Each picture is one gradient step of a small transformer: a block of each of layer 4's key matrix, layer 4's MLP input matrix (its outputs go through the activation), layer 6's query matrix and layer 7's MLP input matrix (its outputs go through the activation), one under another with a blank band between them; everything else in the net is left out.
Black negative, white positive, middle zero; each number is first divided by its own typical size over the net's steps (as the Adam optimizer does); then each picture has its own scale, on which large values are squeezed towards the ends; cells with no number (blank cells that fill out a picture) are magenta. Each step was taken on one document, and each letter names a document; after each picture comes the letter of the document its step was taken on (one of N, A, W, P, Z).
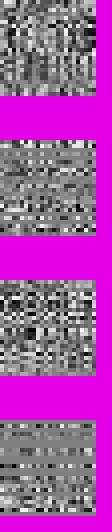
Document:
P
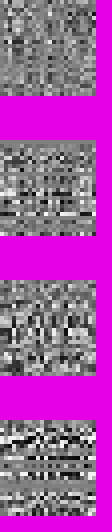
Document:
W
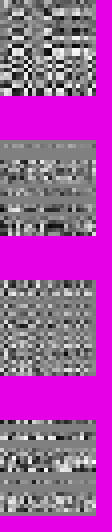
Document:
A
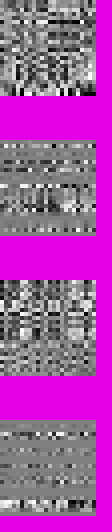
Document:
P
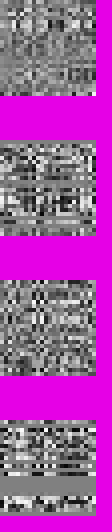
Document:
W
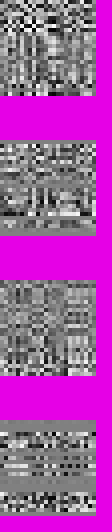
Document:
W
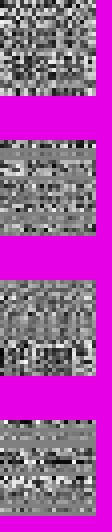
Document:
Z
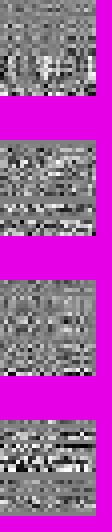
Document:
A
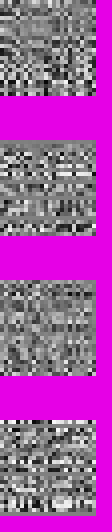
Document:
A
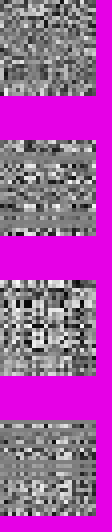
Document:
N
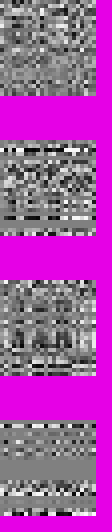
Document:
N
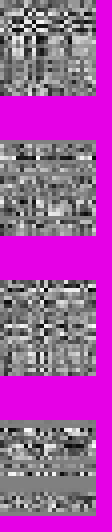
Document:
W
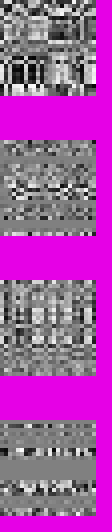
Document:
N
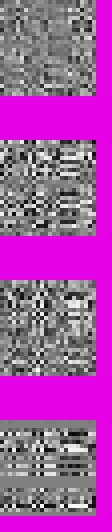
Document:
W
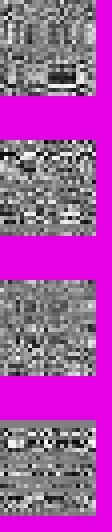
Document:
W
